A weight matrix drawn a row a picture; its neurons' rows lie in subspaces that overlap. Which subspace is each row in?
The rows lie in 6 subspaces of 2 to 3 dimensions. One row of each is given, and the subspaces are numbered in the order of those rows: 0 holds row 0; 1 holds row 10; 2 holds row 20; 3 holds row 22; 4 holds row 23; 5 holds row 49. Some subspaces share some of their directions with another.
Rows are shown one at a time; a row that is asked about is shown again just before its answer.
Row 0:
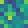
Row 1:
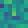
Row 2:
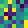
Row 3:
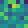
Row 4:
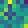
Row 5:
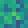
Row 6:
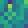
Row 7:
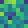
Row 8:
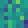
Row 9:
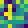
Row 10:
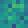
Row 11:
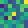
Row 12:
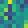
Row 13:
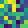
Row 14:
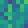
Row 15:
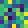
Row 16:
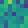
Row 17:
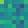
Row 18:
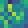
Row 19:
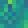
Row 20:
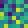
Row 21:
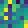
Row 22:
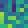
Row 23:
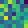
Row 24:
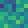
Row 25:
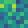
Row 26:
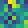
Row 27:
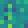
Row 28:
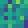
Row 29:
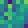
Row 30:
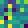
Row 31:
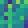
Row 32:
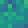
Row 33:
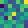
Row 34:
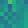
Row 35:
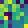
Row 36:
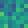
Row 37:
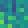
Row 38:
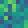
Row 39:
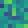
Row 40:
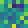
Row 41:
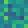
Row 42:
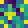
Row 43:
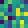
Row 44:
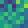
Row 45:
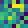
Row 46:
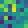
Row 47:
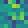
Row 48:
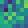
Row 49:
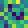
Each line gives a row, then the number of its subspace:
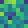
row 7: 0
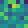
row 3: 1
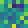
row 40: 1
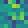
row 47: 5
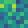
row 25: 2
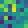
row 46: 3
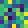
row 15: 1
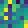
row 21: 0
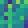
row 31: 0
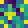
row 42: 0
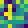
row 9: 4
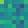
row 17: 1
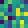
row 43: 1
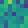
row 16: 3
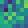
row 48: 2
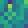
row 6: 5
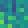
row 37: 3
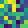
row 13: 2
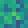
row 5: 2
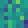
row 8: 0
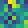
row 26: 5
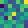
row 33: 4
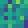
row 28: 0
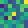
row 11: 4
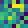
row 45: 1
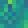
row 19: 5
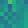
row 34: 5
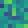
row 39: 4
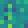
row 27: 3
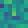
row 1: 4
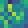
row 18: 5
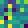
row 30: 3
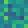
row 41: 5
